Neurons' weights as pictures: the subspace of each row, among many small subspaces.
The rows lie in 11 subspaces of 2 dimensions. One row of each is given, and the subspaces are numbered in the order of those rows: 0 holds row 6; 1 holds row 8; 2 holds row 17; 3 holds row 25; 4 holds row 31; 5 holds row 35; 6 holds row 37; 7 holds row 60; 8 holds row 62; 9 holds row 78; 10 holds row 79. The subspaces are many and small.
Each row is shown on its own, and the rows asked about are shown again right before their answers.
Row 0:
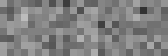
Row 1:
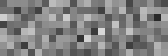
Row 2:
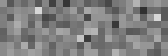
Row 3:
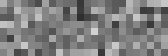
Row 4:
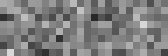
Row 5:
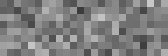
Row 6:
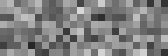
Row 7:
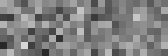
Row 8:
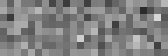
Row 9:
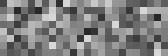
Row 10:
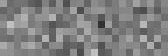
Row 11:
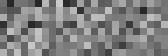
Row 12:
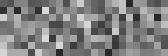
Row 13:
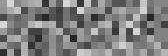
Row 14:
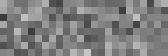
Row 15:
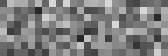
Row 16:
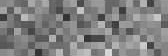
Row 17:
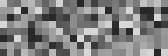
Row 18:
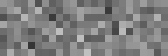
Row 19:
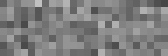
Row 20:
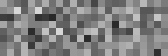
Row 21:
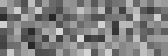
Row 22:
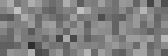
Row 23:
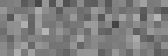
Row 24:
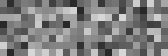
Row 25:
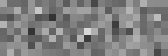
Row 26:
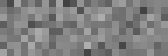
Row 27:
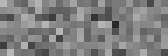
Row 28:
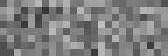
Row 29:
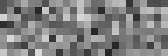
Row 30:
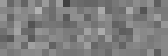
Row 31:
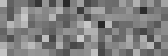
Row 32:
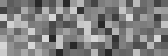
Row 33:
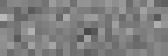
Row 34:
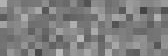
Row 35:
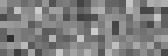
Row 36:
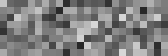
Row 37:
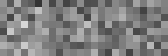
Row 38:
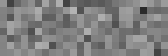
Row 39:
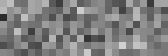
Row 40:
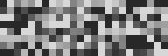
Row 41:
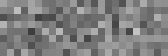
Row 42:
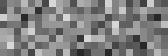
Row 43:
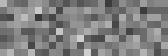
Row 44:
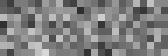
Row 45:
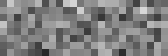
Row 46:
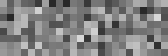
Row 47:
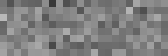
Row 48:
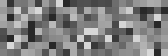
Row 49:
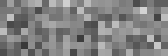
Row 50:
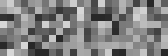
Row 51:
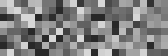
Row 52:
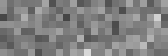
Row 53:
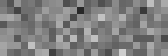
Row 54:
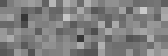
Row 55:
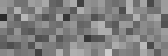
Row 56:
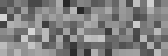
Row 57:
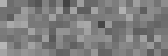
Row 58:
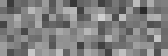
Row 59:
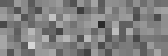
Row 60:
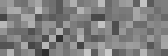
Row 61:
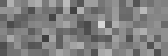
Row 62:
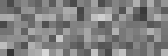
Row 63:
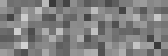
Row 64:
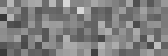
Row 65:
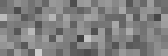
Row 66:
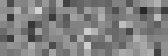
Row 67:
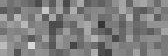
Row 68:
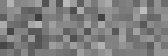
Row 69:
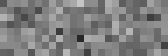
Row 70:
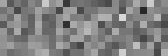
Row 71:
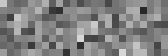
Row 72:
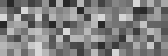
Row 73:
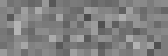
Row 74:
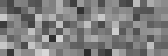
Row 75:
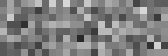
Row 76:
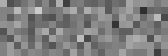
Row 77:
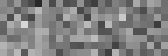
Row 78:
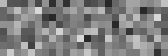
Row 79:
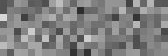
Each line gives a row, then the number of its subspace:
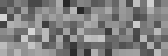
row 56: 10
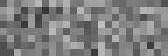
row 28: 5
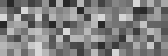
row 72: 9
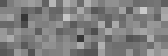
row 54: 4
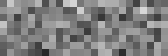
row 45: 7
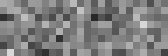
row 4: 8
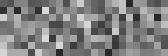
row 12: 5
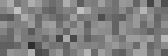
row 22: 0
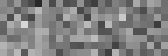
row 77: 6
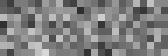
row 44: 7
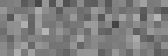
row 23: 6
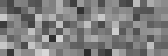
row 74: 7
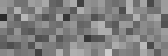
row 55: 6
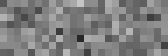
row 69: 7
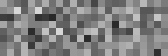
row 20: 3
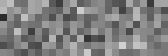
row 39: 10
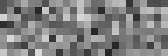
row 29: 5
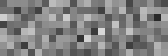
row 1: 1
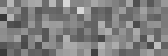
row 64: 10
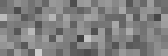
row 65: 1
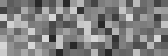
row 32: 4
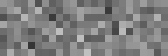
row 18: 9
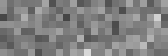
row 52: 6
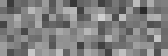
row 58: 8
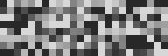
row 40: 1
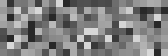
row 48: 2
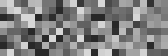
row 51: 7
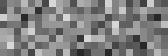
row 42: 6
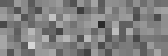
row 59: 9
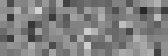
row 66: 2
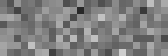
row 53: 0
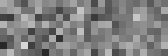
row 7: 8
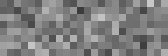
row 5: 0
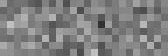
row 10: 4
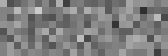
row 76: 3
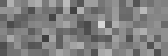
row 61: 4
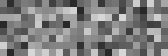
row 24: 8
